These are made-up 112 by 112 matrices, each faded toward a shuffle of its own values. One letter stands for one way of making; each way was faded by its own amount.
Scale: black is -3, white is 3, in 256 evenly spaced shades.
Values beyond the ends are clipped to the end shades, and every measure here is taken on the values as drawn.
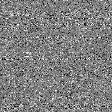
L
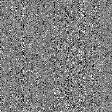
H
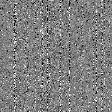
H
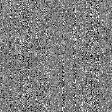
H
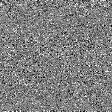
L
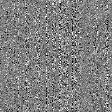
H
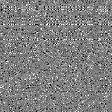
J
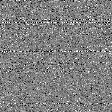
L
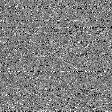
L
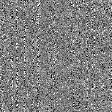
H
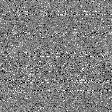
L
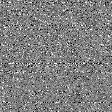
L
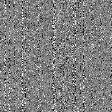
H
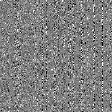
H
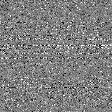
L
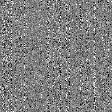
H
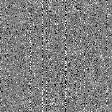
H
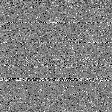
L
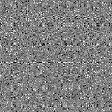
J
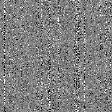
H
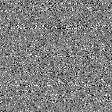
L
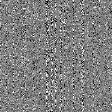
H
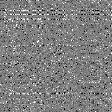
J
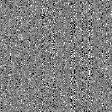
H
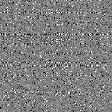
J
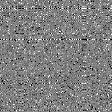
J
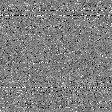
L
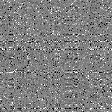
J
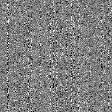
H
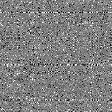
J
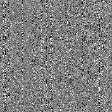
H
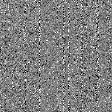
H
